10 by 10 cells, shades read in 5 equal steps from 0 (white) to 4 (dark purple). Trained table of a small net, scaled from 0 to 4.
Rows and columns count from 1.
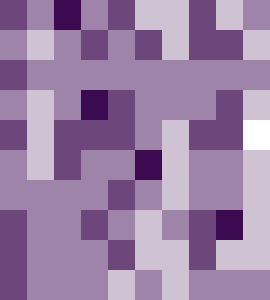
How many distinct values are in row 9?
3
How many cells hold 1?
23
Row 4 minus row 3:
-1 -1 0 2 1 0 0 0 1 -1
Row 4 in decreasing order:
4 3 3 2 2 2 2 2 1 1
